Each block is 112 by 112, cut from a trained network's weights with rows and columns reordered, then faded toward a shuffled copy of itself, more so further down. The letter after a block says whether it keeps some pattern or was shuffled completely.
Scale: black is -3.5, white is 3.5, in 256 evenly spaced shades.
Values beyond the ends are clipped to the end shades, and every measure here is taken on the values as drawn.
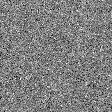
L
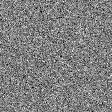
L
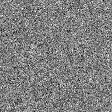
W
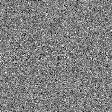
W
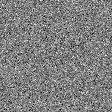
L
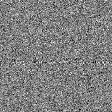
W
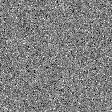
L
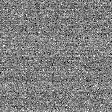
W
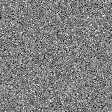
L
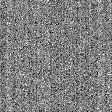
W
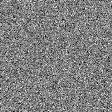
W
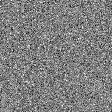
W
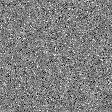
L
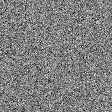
L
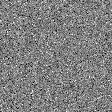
L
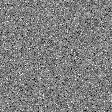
L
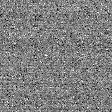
W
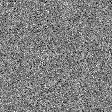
W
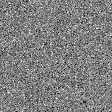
L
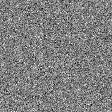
W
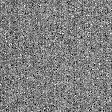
W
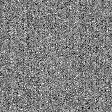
W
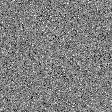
L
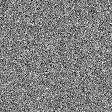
L
